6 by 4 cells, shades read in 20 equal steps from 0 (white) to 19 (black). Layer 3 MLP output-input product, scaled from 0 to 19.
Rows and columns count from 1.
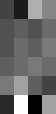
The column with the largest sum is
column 1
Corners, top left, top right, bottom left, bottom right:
14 9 16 7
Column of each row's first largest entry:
2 1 1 1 4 3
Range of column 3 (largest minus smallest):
13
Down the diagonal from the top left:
14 12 12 11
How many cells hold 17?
1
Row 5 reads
10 7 12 14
